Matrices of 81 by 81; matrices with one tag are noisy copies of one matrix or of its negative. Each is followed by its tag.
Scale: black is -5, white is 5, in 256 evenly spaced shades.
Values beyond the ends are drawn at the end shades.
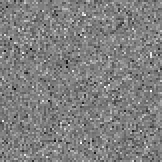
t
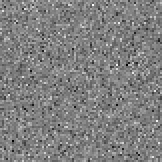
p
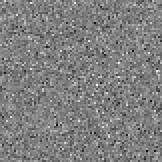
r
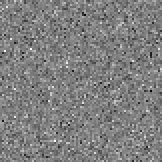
t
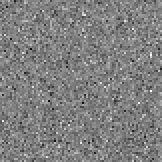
t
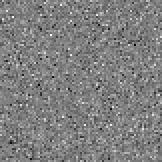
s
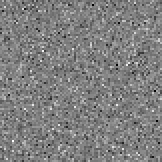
p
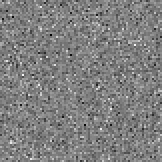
s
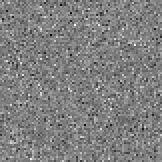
s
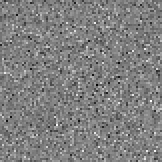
r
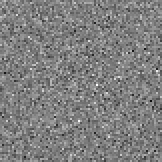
r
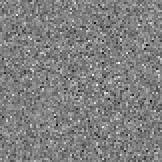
r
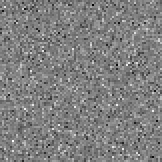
p
